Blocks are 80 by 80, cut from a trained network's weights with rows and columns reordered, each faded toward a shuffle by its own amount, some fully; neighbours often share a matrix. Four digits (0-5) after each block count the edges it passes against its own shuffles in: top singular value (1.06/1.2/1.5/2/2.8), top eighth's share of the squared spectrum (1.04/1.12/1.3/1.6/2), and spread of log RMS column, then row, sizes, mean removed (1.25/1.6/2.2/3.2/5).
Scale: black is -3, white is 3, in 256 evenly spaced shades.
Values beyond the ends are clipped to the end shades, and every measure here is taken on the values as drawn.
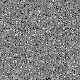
2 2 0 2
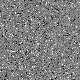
0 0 0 0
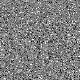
2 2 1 1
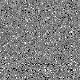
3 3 2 2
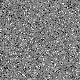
0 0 0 0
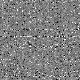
3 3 1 2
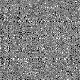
3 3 1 2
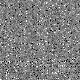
2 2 0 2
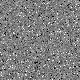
0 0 0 0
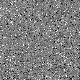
1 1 0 0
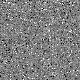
1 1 0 1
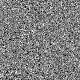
1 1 0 0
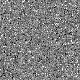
2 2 1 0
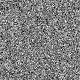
0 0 0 0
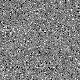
2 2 0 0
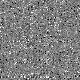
2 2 0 2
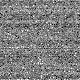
3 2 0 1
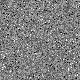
0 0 0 0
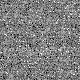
2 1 0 0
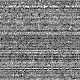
5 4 2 3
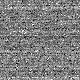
3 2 0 1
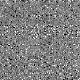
3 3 1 3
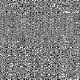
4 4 1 3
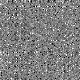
3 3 1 2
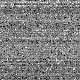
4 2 1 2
